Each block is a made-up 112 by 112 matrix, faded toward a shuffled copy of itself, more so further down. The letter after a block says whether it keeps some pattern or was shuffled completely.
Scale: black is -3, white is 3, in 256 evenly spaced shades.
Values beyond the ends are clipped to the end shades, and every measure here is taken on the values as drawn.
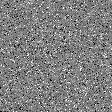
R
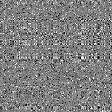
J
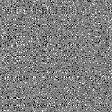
J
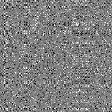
J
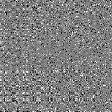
J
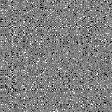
J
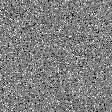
R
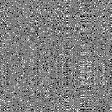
J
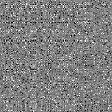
J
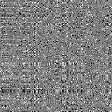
J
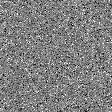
R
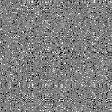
J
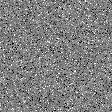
R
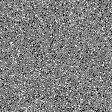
R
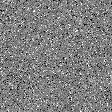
R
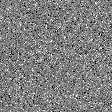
R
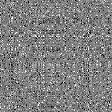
J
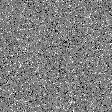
R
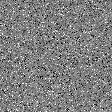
R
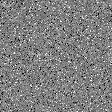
R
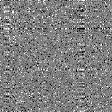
J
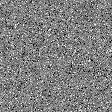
R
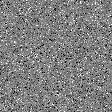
R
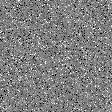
R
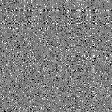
J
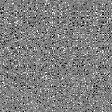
J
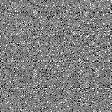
J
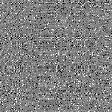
J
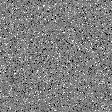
R
